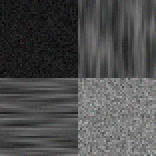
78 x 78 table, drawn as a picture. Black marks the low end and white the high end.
The table splits into 2 rows of 2 panels. Panel 1,1: very low, fine-grained, faint in contrast. Panel 1,2: low, streaked downward. Panel 2,1: low, streaked across. Panel 2,2: middling, fine-grained.
